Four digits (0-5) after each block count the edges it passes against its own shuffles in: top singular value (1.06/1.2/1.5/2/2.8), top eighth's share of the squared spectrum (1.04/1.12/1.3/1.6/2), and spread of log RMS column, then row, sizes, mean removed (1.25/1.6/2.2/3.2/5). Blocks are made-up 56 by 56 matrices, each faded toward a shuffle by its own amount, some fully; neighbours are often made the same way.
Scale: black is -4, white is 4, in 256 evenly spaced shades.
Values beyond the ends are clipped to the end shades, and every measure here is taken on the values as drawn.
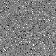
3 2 1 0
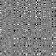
4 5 3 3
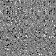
3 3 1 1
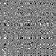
4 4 2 3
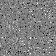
1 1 0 1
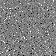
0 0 0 0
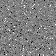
2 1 0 0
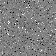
1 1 0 0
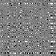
4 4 2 3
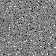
2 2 0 0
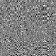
4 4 2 2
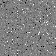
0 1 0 0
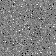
0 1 0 0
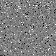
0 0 0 1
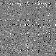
2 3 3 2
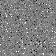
1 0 0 1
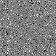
1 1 0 1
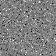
0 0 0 0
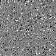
1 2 1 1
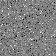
0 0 0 0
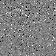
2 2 1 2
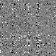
2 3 3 2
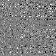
2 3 2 3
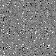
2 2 1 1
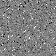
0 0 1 0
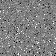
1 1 0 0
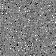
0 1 0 0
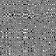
4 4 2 2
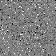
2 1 0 0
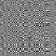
5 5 3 4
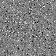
2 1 0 0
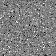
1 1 0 0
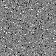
1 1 0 0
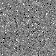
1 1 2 0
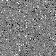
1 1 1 0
